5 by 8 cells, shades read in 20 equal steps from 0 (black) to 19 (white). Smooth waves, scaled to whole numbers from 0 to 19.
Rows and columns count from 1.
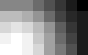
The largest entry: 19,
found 3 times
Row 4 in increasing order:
2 5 8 12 15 18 18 19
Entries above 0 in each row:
7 8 8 8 8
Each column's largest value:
19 19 18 16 12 9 6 2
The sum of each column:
77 79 75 64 49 33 20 8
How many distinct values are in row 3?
7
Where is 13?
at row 2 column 3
